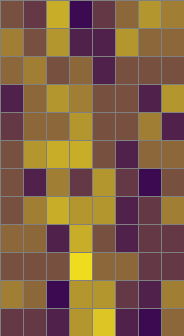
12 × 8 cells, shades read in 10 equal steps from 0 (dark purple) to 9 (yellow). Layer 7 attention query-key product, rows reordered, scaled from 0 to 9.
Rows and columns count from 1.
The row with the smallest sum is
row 7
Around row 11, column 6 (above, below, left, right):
4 1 6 1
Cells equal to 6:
13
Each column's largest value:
5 6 7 9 8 6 6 6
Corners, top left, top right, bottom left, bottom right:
3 5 2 4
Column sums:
38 43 50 59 46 31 30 44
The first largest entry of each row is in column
3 3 2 3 4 3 5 3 4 4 4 5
